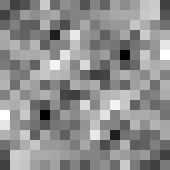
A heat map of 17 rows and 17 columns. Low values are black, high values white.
Symmetry: a half turn. Odd rows or columns: none. Seam: none. Slope: none. Stripes: none.
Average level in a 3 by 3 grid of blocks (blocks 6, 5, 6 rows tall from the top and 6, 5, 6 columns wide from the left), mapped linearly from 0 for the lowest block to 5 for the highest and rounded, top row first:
0 3 5 / 5 1 5 / 5 3 0
